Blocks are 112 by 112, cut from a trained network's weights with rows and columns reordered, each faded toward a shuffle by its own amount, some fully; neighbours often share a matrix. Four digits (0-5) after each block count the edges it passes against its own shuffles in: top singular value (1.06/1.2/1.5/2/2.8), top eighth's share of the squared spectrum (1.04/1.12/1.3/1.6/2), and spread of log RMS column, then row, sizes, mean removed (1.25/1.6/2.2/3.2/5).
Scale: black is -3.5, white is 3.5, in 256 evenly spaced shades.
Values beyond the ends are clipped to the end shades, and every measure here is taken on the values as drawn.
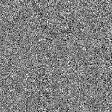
2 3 2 1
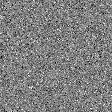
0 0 0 0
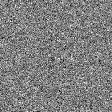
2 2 0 0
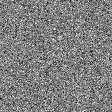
1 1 0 0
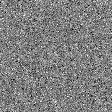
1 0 0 0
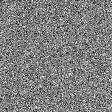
1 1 0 0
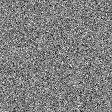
1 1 0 0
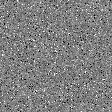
0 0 0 0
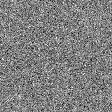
1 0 0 0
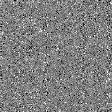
3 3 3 1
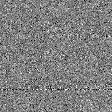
3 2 0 2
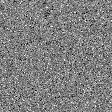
0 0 0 0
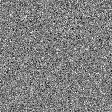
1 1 0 0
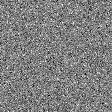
0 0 0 0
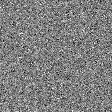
1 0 0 0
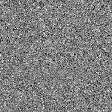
2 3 1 2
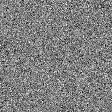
1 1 0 0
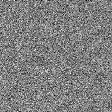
2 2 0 1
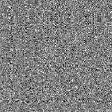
3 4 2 2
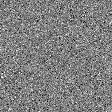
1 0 0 0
